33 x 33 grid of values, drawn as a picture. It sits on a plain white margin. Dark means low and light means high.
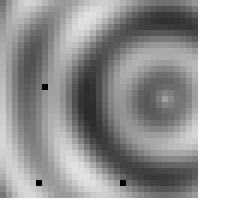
Concentric rings centre on the middle right. The ninth with the lowest average is the centre. Three lone cells stand out, each far lower than its neighbours.
